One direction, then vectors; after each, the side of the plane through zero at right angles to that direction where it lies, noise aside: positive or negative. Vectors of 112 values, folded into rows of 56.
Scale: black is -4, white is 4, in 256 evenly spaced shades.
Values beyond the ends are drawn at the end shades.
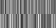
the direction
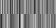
negative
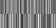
positive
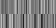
positive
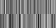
negative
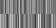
positive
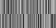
negative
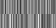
positive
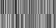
positive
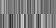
negative
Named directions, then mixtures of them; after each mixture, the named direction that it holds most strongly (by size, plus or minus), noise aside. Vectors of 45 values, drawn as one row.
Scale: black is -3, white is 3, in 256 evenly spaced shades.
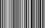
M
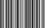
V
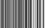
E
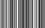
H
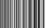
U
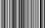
V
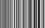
U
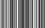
H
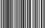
M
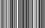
H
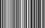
M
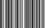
V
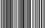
M
